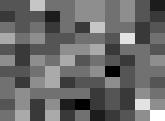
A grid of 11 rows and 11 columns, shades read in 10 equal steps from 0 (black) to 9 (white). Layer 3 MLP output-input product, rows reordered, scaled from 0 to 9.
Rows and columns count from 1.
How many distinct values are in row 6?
5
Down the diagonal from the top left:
3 3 4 3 5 3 5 5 2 8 9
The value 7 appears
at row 1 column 3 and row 3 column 7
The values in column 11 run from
1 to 9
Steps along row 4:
down up down same up same down up down up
